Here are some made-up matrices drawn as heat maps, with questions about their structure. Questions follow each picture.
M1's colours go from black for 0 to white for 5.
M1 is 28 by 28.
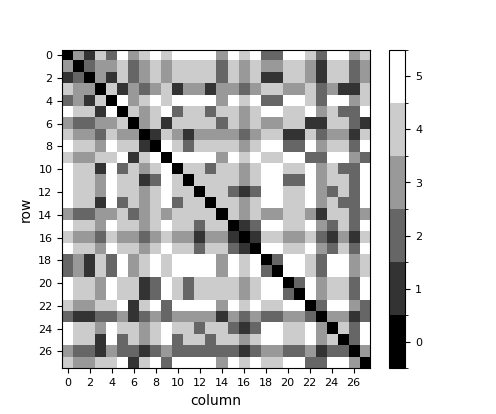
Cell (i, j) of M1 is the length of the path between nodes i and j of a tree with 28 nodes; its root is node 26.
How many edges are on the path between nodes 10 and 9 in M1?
5
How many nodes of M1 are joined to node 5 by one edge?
1
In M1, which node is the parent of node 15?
16
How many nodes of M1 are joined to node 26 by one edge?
4
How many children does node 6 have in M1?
3
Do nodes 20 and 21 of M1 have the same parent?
yes
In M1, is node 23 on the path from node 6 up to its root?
yes
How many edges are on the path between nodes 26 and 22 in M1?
3
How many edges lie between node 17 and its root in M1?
2
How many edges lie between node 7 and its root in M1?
1
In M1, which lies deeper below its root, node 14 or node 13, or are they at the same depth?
the same depth
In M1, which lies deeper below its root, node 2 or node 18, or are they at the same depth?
node 18
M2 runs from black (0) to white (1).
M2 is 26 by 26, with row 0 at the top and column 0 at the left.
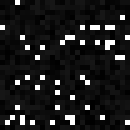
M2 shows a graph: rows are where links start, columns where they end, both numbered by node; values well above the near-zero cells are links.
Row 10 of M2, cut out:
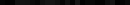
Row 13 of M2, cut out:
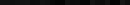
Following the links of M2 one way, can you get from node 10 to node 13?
no
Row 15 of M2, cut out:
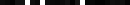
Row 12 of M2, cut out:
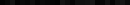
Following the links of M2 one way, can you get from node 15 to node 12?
yes
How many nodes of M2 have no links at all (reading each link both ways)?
0
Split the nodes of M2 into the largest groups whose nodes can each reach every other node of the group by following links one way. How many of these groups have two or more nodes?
0
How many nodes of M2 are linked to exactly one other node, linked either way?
6
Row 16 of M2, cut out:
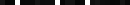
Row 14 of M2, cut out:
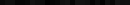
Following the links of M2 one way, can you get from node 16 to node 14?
yes
